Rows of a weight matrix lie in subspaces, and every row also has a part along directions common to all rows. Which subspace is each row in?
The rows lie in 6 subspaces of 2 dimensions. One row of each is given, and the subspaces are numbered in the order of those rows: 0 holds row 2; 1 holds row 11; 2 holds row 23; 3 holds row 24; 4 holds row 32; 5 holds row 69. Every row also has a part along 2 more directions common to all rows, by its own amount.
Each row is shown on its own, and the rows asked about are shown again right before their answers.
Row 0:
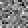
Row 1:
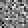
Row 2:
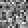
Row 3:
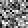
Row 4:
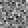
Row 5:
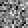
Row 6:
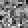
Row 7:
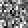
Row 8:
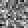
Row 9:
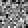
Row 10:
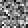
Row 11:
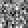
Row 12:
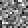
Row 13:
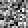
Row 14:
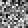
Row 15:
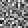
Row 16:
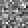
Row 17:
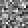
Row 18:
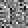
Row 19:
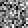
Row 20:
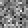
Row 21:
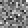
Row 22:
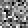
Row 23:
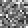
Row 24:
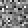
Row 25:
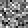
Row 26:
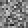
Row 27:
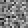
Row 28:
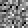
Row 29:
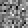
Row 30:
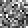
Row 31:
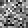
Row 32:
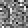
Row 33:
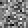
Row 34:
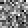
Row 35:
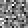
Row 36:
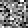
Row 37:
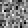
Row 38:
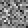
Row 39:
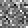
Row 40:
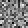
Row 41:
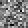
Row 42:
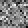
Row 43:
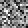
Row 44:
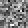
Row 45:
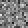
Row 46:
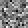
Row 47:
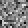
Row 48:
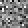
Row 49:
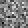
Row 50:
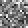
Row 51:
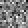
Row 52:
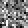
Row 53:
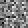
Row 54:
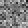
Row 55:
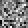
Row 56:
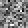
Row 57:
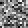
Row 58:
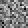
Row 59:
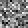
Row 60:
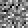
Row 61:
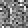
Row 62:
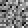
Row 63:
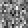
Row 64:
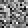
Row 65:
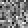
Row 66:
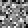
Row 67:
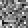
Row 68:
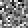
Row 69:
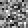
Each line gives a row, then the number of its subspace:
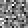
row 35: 4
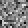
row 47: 3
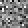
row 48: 3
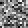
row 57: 5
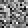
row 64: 4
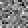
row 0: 3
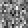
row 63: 1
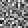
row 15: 0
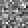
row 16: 3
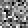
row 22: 0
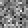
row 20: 5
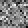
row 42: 2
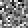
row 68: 3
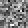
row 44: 5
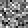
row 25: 3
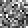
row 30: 2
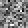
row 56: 5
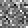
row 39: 2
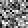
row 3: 3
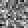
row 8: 1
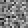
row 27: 4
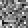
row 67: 3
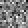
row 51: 0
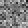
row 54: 0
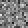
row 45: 0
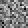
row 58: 4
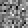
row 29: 1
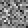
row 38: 2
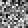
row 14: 2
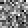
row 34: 0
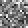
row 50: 2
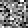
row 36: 4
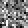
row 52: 1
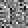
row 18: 4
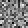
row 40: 0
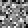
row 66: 2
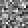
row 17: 3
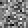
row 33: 5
